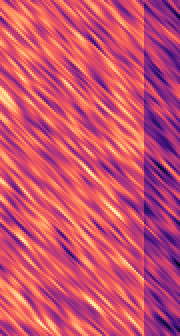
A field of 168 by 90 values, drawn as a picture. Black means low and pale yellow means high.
The left part is higher, up to a seam about 80% of the way across. The grain runs diagonally down to the right. On average the colour sits 60% of the way up the scale.
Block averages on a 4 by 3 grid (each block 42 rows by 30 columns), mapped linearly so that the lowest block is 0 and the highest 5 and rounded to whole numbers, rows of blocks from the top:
5 4 1
4 4 2
4 5 0
5 4 1
